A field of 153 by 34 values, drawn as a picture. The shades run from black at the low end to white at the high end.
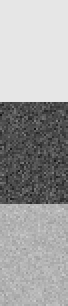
It is made of 3 by 1 panels. Panel 1,1: very high, flat. Panel 2,1: low, fine-grained. Panel 3,1: high, fine-grained, faint in contrast.
